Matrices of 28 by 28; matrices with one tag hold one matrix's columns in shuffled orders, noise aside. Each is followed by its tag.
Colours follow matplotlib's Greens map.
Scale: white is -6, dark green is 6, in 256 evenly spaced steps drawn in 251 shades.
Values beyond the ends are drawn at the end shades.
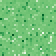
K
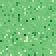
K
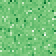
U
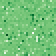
K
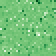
U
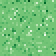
U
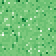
U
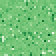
K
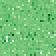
K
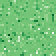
K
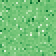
U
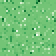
U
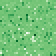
K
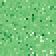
K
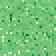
K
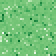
K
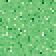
U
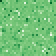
U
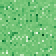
K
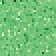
U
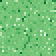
U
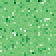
U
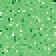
U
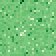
U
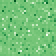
U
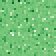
U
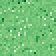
U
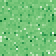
K
